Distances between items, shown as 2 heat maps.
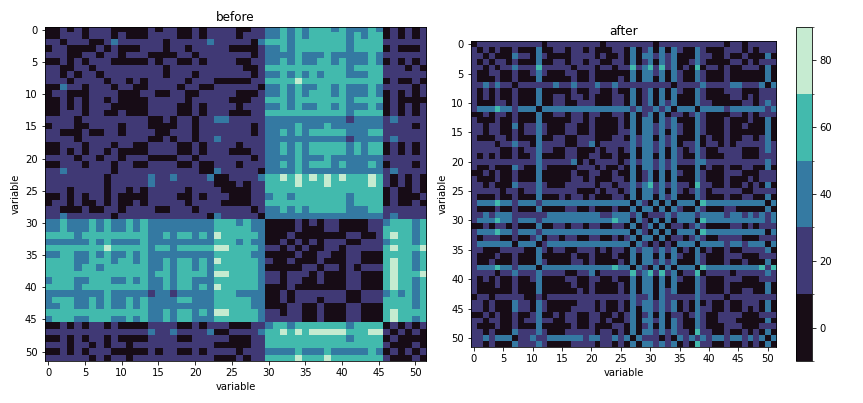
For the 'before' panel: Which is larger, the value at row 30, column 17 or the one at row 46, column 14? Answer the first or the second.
the first
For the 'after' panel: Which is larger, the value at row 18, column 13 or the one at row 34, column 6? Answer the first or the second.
the second
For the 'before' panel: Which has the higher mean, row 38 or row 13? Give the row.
38
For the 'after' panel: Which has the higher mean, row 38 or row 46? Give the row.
38
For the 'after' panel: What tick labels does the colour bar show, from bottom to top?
0, 20, 40, 60, 80
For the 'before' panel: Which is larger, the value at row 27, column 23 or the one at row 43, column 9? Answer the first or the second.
the second
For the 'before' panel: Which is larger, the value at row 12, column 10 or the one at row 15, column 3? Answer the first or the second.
the second
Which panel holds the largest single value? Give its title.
before
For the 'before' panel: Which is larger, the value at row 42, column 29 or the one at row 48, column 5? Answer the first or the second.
the first
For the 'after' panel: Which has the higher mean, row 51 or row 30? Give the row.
30
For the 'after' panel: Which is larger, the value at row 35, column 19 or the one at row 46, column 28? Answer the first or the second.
the first
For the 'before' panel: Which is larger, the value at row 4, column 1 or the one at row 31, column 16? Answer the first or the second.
the second
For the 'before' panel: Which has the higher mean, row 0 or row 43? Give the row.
43
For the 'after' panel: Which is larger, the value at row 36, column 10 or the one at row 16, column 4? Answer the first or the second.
the second
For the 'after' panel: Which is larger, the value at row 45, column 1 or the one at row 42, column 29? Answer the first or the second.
the second
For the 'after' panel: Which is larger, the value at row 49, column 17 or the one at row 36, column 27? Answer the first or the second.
the second
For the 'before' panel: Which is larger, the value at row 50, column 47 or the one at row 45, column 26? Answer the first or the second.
the second
